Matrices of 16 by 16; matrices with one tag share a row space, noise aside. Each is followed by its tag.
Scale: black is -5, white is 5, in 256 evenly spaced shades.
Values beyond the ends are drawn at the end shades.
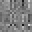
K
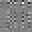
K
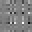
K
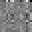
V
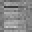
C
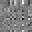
K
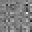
V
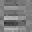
C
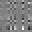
K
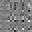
K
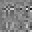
V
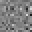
V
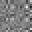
V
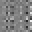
V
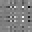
K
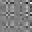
V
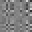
V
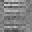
C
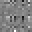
K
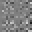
V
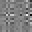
V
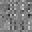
K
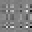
V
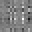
K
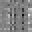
K
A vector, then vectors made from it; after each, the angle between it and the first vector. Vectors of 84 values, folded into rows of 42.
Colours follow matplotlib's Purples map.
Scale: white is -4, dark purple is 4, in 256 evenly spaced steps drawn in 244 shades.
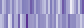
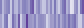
nearly parallel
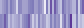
partly aligned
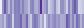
orthogonal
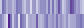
nearly opposite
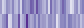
nearly parallel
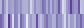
nearly opposite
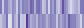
nearly parallel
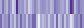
partly opposed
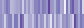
partly opposed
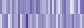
nearly parallel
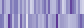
nearly opposite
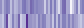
nearly parallel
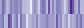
nearly opposite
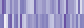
partly opposed
